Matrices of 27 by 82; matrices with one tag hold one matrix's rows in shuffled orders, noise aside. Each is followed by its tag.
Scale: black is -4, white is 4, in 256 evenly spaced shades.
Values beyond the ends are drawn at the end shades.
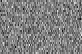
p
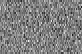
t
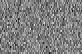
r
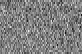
t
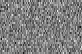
p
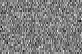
p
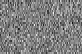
r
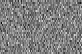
p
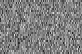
r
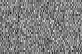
r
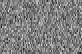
p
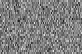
r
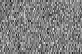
r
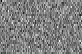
p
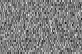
t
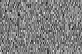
r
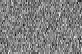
p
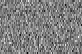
t
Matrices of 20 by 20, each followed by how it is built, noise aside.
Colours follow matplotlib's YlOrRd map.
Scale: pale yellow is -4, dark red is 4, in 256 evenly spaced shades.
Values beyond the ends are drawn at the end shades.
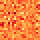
low rank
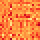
low rank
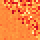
upper triangular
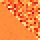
upper triangular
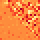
upper triangular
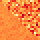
upper triangular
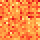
low rank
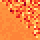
upper triangular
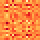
low rank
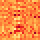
low rank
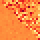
upper triangular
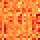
low rank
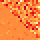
upper triangular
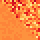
upper triangular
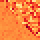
upper triangular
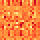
low rank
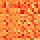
low rank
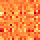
low rank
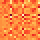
low rank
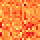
low rank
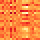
low rank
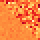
upper triangular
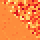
upper triangular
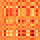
low rank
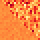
upper triangular
